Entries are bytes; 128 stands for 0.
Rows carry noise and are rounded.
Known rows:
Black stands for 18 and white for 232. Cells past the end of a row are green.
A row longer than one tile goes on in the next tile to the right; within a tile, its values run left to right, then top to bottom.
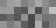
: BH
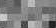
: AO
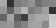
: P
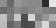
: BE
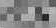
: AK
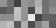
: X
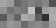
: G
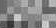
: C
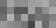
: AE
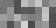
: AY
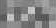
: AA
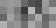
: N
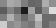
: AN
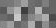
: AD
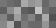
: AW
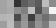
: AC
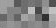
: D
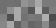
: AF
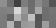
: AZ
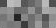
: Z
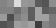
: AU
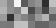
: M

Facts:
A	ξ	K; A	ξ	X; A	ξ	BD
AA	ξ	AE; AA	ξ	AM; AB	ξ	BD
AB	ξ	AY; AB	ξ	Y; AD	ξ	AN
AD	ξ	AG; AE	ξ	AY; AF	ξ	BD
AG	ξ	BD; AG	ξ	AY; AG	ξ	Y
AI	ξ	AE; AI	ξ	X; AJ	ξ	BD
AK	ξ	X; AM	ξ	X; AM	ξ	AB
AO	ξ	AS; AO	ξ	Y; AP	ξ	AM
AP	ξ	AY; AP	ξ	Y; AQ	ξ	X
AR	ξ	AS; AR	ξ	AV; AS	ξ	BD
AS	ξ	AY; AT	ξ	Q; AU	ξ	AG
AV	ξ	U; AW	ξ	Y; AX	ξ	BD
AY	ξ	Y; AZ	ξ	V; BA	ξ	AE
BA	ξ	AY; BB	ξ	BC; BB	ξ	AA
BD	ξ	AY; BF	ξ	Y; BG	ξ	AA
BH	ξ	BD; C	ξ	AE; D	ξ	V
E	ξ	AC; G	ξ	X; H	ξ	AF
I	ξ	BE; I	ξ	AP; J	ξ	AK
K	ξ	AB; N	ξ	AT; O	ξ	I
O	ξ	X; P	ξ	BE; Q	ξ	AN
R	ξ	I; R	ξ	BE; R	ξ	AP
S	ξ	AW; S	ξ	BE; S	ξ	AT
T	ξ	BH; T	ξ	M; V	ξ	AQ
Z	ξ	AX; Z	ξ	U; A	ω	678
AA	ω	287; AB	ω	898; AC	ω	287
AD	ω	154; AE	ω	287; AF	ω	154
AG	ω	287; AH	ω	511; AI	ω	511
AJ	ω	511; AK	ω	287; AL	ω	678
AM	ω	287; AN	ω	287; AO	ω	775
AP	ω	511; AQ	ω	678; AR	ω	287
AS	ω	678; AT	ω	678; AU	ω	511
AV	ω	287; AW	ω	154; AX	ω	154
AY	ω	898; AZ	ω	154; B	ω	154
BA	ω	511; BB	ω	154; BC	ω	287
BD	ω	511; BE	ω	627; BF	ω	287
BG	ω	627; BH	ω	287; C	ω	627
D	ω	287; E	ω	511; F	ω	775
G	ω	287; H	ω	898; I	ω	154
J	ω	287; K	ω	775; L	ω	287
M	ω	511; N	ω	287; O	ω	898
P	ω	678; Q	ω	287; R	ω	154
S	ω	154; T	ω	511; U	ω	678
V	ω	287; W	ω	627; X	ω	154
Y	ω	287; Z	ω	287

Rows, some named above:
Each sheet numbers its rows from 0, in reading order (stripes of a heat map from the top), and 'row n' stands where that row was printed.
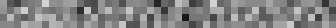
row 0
AL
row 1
N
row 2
R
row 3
AV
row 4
AA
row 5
I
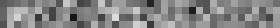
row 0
BB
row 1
AV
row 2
E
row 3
Q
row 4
AM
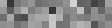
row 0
P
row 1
AH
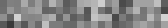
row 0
C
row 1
AS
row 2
A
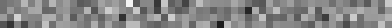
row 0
C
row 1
L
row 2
M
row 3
K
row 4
Q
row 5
AM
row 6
W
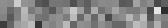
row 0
AI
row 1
B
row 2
O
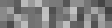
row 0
AB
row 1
S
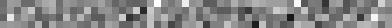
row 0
BC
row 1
AA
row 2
U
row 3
BA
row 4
Y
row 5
T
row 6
AT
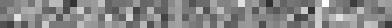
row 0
BG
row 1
AQ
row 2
AD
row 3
L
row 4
AP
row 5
U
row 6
F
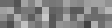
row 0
H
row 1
AE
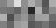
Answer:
BD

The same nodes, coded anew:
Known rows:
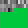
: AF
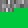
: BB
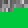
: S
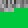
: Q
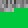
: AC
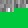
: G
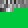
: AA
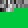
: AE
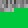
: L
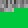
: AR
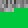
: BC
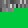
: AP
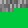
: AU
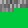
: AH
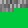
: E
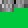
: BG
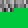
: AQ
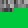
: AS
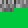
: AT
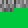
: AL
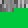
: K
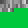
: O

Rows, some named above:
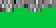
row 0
C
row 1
BB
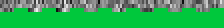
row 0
P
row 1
AA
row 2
AE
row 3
W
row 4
AW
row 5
AS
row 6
W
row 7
AB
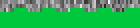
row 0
X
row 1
H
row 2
BH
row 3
AY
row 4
P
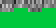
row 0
BE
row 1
AL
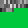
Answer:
BA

